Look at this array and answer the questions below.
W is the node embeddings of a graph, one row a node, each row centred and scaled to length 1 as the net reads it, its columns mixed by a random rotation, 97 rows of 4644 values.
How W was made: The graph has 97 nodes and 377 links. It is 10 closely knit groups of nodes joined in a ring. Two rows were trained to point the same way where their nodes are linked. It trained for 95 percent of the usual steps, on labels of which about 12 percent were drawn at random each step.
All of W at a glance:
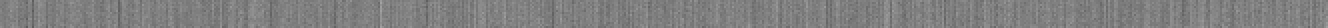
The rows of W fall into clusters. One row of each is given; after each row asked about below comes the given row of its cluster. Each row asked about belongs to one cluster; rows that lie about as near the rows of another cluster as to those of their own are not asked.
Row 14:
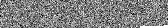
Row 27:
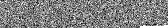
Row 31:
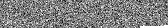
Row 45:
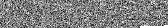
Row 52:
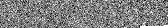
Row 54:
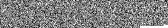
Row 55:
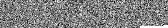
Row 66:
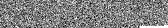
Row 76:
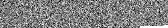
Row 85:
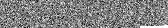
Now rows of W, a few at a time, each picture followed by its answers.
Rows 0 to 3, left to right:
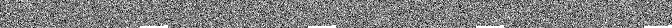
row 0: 14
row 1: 76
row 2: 27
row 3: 52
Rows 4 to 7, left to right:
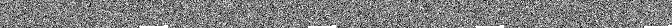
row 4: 66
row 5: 55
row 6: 66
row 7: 85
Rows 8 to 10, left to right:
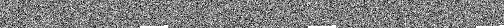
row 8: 45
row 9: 27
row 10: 76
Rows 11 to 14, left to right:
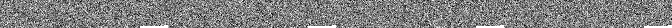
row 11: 31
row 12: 66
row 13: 85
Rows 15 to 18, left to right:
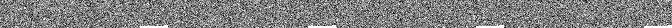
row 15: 66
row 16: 45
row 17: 14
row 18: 55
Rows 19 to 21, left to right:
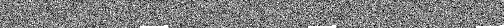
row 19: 55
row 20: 54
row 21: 54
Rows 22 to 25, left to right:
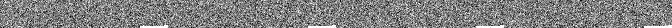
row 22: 31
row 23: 85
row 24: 45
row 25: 31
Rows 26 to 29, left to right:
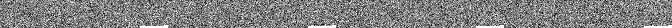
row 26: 66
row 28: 55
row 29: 76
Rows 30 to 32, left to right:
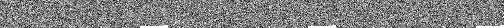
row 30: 85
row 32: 14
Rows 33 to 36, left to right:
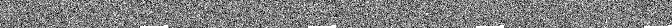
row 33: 52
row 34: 54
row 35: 76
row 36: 52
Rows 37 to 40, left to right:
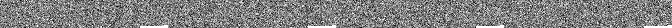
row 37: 85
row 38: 66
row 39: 85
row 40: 55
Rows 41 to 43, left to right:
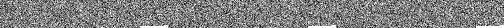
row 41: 55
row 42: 52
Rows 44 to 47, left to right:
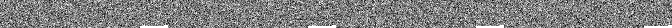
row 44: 45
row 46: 54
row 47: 31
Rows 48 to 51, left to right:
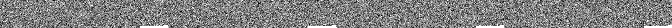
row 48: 55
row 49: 66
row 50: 14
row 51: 54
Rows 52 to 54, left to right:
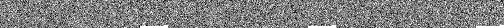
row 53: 27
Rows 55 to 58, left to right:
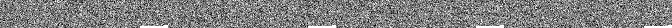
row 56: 52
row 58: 85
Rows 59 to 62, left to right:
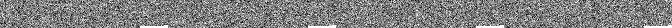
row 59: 45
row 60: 31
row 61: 55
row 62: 66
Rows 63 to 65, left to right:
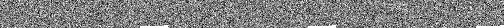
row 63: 76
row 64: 14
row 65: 45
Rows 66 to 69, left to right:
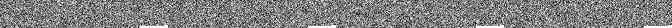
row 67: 76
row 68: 66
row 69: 45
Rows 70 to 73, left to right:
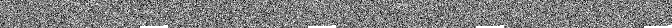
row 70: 52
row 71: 76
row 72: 45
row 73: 54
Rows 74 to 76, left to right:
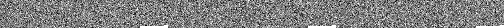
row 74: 54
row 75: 27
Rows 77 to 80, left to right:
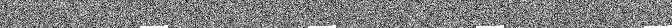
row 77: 55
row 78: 14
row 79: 55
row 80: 76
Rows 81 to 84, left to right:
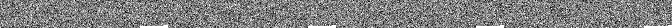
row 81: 54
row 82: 45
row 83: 31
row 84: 55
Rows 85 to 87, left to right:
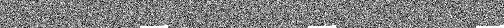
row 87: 54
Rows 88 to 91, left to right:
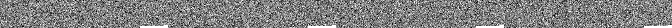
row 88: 54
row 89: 66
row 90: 14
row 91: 76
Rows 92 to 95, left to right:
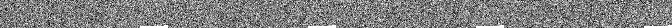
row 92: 76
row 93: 85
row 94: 85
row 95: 85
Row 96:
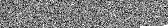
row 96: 54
